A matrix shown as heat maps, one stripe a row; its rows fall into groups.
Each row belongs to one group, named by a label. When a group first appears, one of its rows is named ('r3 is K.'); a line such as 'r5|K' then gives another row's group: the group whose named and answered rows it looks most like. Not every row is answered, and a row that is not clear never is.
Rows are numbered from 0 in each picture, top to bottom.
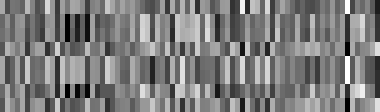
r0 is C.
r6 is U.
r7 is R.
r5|C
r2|U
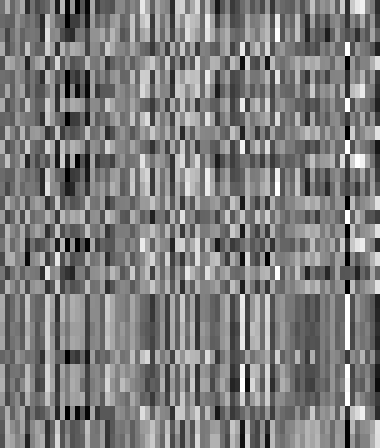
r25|U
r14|R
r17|U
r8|U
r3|C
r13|U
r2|U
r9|R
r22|C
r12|U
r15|C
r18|R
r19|U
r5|U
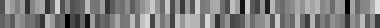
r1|U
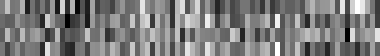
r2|R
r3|U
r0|U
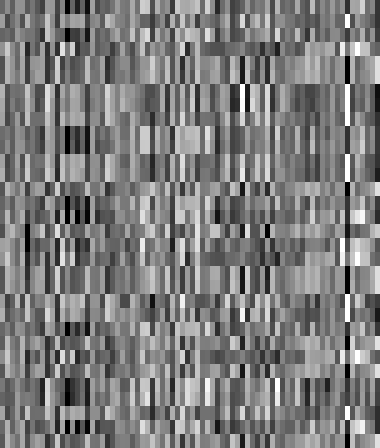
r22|C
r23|U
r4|R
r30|U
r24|R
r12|C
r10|U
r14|U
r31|R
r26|R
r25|U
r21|C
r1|C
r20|R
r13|R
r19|R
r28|U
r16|R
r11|C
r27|U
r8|C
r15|U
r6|C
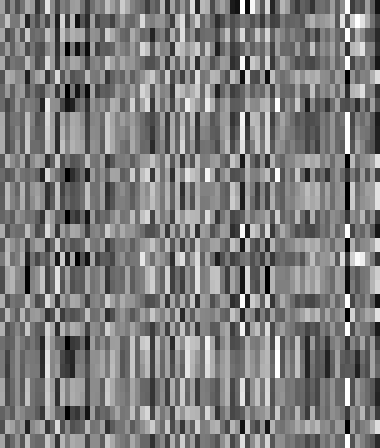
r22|R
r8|C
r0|C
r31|C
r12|U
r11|R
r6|U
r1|U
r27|C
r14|R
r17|R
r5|R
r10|C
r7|U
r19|R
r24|U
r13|R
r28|C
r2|C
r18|U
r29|U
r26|U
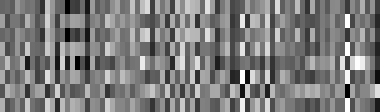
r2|U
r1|C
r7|C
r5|C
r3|C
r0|U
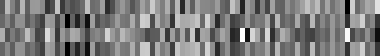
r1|U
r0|R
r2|C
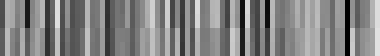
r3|R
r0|R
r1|R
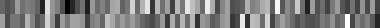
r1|C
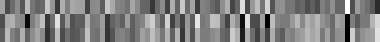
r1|R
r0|C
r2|R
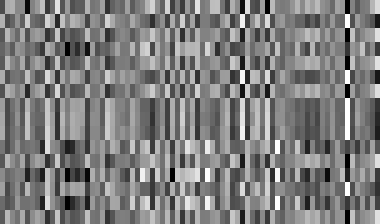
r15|R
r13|C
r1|C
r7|C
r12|U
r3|U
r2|R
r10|U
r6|R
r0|R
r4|R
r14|U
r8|C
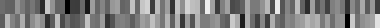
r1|R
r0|U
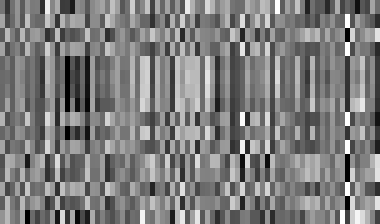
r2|R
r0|U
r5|U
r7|U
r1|C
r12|R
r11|R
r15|U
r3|C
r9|U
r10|C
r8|C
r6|U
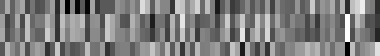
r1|C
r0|U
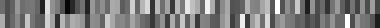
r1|C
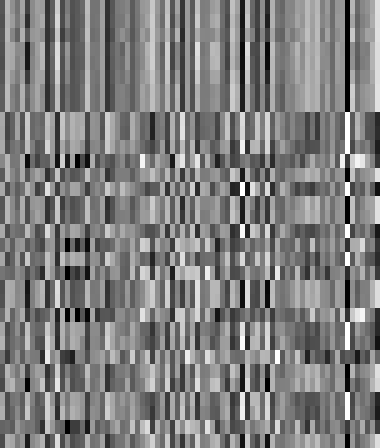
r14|R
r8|C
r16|C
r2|R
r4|R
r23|C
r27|R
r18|C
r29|C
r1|R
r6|R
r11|U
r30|U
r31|R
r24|C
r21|R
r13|C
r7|R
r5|R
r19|U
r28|C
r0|R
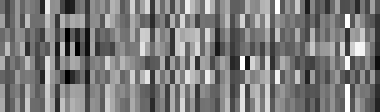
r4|C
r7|C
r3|U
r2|U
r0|U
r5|U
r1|C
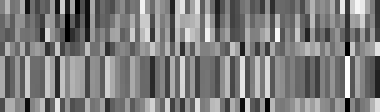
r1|U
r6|C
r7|R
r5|C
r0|U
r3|R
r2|U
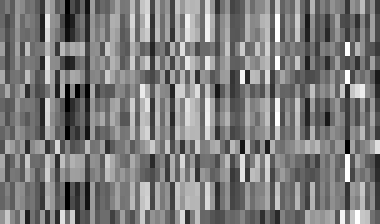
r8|U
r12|C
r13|U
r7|U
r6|U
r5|C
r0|U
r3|C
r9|U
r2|U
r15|U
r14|U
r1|U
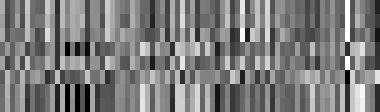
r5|R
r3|U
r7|U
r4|C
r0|C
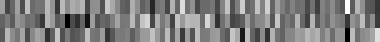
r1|U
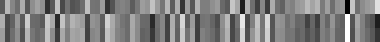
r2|C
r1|C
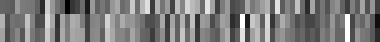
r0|U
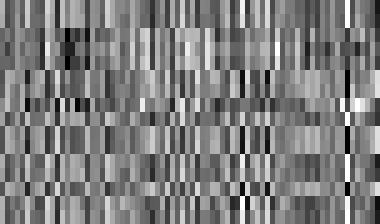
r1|C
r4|U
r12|C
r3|U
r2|U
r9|R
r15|C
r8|C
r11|C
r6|R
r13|R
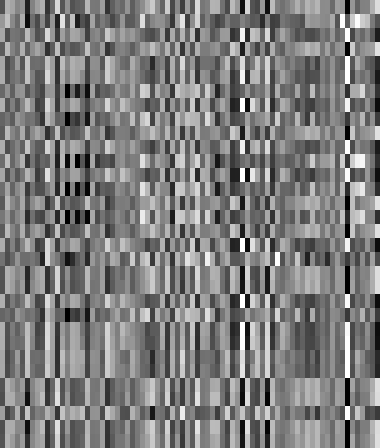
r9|R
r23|C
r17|C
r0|R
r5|C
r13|U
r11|U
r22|U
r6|U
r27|R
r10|C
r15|U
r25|C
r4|C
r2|C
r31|R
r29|C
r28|R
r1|U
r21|C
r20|R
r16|R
